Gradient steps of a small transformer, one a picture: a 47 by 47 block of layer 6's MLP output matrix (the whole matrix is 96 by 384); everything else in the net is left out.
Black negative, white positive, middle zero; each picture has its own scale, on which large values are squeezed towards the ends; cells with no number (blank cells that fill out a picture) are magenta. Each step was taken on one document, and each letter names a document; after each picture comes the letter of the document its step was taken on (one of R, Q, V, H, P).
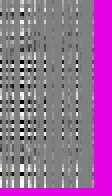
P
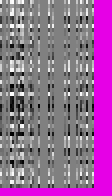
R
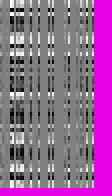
R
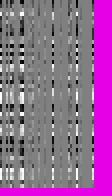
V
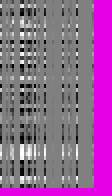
P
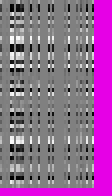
R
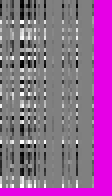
P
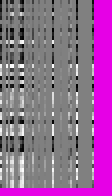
V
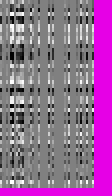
R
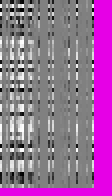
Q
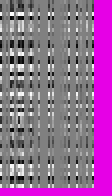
Q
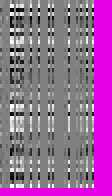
R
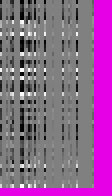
P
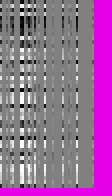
P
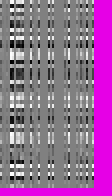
R
